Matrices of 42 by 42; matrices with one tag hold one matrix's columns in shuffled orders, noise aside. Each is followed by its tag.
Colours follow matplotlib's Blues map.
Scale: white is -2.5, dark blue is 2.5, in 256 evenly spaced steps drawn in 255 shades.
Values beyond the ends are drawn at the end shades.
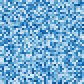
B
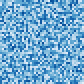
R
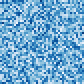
R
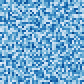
R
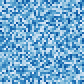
R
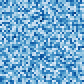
R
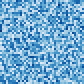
R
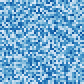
B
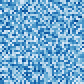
B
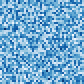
R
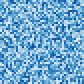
R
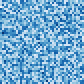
B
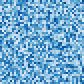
R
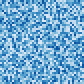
R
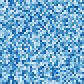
B
